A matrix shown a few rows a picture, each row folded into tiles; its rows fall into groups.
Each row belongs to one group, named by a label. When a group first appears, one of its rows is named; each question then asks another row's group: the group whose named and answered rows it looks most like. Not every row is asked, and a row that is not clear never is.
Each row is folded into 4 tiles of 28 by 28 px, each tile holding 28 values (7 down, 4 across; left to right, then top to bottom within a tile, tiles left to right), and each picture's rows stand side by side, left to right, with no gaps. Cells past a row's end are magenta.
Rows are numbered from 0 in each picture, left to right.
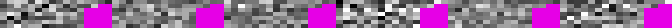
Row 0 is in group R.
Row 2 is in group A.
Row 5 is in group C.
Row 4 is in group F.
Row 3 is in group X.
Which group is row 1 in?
F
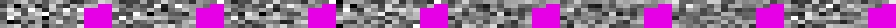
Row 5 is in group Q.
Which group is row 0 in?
X
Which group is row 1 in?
C
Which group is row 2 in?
C
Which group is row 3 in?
X
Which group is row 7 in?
C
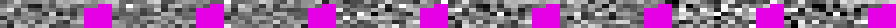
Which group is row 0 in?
Q
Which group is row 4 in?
Q
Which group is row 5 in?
R
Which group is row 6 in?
X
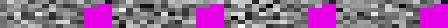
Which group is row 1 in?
Q
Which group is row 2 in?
R
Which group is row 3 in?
R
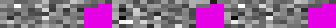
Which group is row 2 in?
A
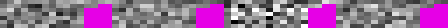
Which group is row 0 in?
Q
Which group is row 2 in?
X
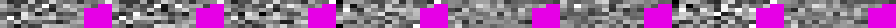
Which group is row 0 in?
C
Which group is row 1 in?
C
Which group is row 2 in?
C
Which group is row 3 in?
X
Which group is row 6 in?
X
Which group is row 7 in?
F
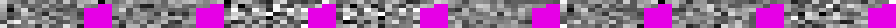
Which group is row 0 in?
A
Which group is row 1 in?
Q
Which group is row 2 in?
X
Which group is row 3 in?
X
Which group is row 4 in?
F
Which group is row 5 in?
A
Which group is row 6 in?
F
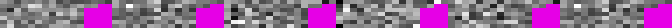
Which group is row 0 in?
F
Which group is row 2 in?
A
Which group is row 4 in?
R
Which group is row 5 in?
A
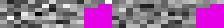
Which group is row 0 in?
C
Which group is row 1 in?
Q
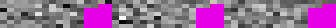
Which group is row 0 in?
R
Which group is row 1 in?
X
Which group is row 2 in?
F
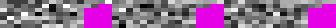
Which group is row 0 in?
C
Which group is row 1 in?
Q
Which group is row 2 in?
Q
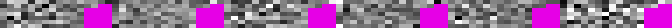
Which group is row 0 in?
R
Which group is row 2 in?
C
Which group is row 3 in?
A
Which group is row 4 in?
A
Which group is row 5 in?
X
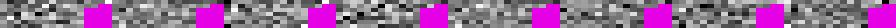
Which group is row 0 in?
C
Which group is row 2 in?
X
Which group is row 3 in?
R
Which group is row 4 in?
F
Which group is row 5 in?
R
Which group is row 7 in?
A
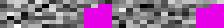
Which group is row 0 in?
R
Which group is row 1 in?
Q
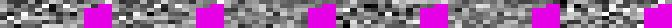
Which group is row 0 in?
C
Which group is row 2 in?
F
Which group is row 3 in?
Q
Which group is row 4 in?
F
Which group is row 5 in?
X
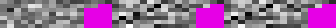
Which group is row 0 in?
F
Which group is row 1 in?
R
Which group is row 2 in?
R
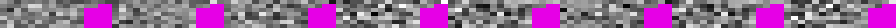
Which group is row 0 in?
F
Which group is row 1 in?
X
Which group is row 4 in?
Q
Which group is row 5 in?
R
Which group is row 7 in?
C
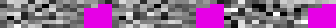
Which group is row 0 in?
R
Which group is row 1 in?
R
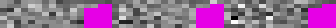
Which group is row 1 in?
X
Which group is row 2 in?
A
